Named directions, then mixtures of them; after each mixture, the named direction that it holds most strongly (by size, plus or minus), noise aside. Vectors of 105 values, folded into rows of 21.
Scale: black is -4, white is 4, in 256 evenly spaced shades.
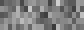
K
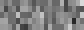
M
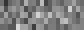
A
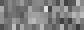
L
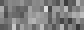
L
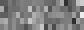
M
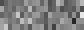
K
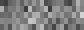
L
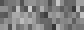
K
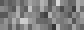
K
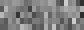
M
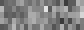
L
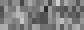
L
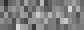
A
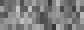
K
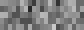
K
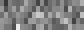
A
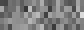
K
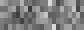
K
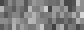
L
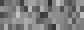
K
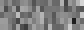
M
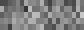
K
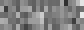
M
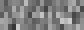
A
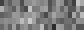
K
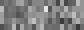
L
